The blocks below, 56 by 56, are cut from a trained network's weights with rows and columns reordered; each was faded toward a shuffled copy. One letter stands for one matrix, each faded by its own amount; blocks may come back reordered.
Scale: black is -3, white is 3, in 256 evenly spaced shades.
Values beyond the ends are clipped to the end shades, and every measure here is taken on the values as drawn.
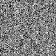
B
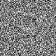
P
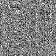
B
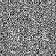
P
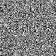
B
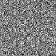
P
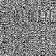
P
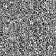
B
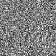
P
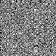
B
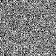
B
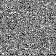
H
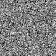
H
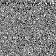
H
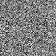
P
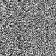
P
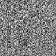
P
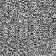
P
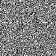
H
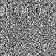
P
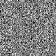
P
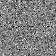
H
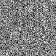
P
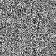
P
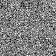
H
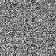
P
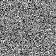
H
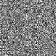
P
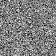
H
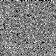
H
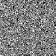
B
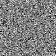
H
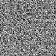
P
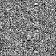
P
